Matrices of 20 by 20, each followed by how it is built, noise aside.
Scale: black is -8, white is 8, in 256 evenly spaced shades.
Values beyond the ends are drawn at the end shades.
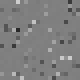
sparse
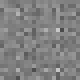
low rank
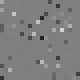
sparse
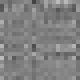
low rank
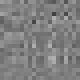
low rank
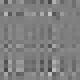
low rank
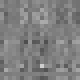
low rank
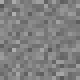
low rank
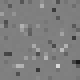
sparse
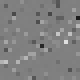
sparse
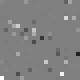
sparse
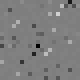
sparse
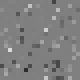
sparse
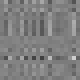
low rank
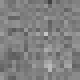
low rank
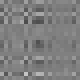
low rank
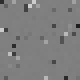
sparse
